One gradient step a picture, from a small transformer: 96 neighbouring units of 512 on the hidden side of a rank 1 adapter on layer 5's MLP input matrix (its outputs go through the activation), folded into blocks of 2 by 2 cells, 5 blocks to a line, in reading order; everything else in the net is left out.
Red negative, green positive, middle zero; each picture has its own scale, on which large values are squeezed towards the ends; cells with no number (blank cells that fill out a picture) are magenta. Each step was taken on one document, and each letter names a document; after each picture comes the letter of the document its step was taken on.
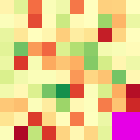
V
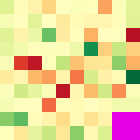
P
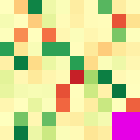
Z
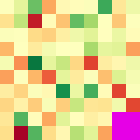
P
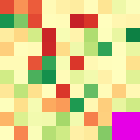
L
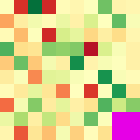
Z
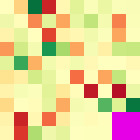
Z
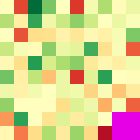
P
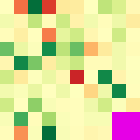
Z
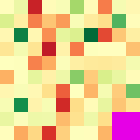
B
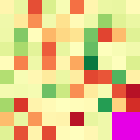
V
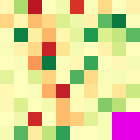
B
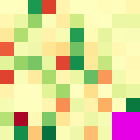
P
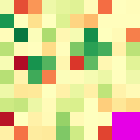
L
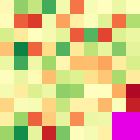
V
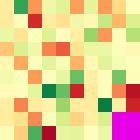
V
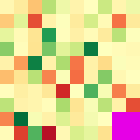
P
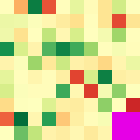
Z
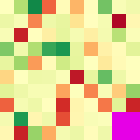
Z
